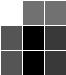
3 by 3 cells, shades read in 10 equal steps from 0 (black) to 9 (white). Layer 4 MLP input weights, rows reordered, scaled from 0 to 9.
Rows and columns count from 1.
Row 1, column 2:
4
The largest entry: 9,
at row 1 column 1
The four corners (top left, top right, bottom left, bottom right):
9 4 3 2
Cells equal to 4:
2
